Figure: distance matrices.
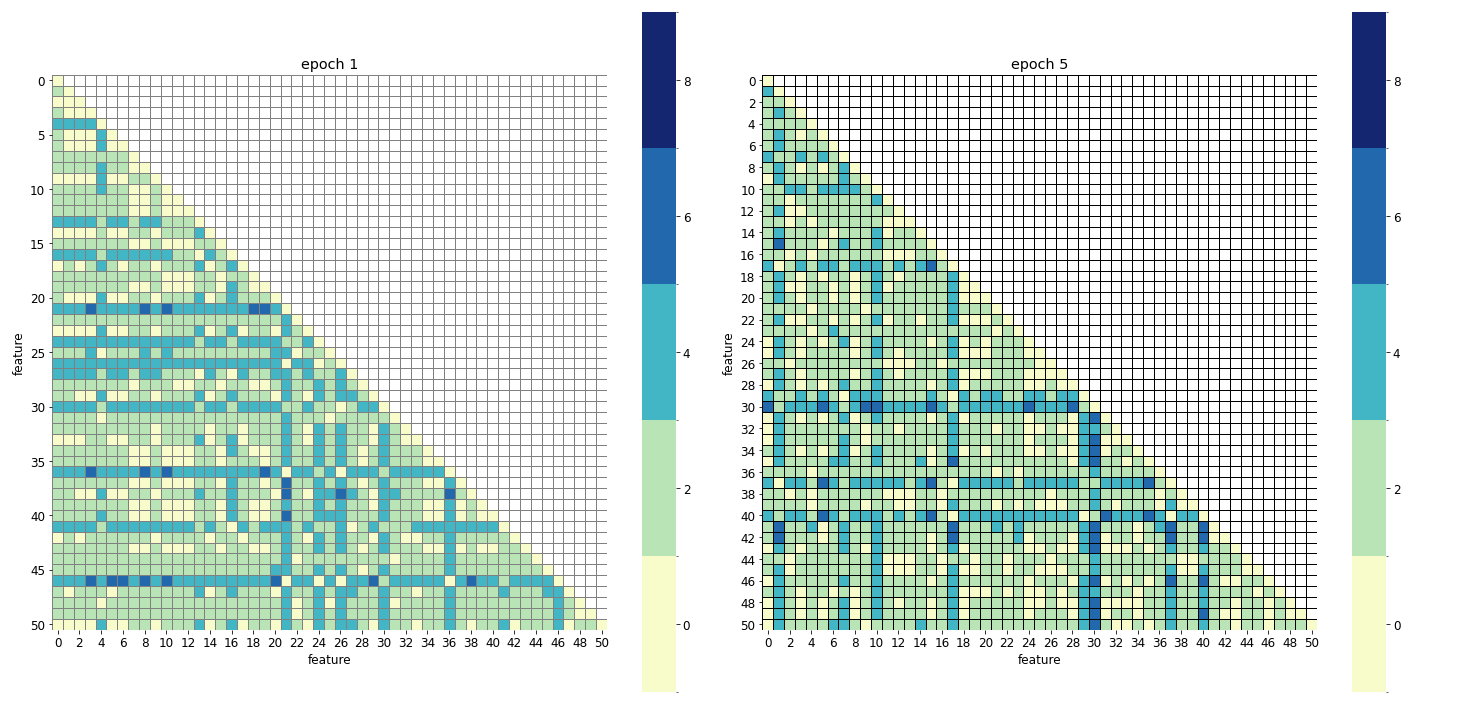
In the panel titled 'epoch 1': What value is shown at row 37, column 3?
2
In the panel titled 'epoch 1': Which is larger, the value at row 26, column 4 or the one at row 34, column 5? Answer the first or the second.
the first
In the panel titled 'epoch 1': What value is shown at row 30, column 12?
4
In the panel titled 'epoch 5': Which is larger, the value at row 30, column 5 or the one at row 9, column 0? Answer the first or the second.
the first
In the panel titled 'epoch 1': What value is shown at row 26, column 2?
4
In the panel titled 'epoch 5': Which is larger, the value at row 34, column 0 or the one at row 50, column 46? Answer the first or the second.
the first
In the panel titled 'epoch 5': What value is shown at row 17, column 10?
4
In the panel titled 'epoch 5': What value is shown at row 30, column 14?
4
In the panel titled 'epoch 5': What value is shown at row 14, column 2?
2
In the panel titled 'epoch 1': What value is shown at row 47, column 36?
4
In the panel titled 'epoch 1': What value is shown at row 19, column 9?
2
